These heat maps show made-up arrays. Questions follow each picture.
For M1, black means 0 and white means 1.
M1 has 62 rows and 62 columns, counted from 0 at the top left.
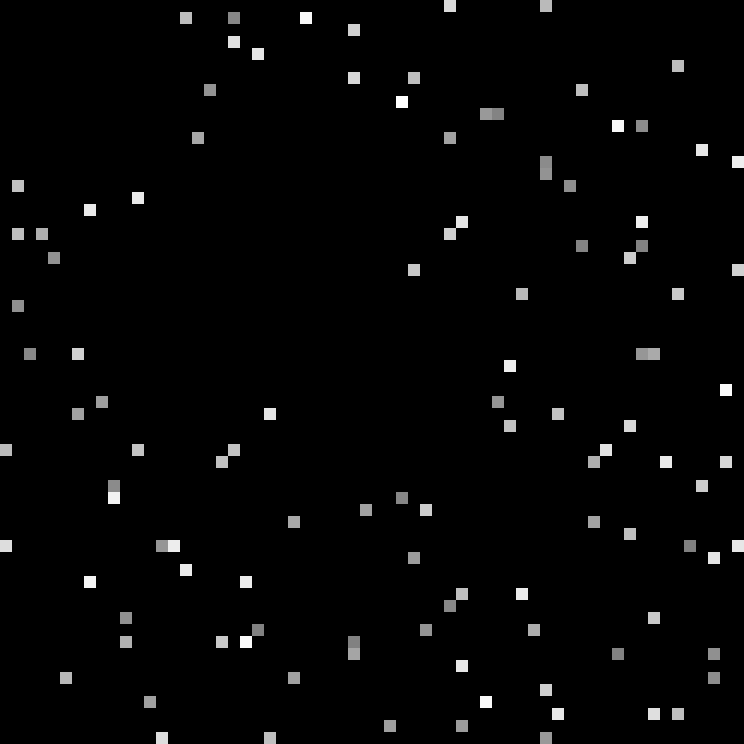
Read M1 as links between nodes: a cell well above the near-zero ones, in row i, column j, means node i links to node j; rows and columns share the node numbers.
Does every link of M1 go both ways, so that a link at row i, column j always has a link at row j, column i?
yes
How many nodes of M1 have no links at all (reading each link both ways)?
7
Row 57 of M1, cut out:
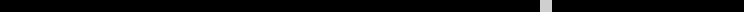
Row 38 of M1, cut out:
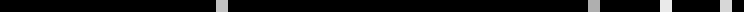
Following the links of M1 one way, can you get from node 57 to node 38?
yes
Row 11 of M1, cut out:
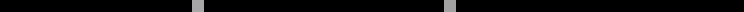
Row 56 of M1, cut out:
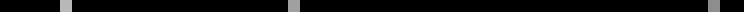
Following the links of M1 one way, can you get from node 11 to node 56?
yes
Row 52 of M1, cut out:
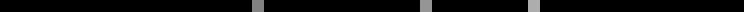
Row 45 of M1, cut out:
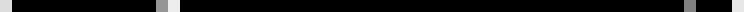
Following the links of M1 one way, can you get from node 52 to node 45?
no
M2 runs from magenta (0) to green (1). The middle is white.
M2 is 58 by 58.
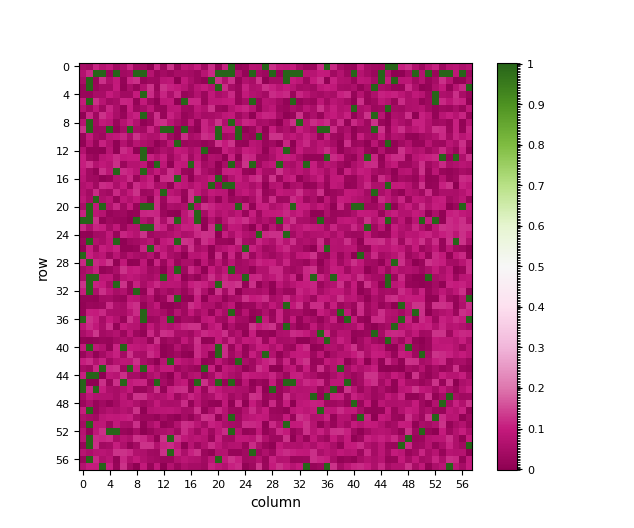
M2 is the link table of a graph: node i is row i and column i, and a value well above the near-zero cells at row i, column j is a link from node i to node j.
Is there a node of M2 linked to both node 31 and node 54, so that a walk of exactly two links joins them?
yes
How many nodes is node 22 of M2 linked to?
10
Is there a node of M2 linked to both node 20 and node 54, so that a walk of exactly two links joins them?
yes
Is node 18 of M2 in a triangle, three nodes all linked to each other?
no
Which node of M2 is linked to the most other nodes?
node 1
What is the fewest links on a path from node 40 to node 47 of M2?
3
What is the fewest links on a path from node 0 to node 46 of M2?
1
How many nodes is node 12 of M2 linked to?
3
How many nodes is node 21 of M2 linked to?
2
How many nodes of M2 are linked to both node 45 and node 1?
4
